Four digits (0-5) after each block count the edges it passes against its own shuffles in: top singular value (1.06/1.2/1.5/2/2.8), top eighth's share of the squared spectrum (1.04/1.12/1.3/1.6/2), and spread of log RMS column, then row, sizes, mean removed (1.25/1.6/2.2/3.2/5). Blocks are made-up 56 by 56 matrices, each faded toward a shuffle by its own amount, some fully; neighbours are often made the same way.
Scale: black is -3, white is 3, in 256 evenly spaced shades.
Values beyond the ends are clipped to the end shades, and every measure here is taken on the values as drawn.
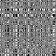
5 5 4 3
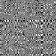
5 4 3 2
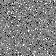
0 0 0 0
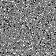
1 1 0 0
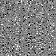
3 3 1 1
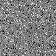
3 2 0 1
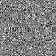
3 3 1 1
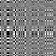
5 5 4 4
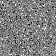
0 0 0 0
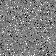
1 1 0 0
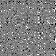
3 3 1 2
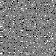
3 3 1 2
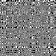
4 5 3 3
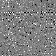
3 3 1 1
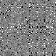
3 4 2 2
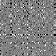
4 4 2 2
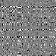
4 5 3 3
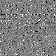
3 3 0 2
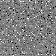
2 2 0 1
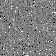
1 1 0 0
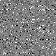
3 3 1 2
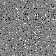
2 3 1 1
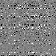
4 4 2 3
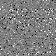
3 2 1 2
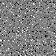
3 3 1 1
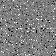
2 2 0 1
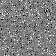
1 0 0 0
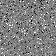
0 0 0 0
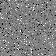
0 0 0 0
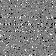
3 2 0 2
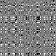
4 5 3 3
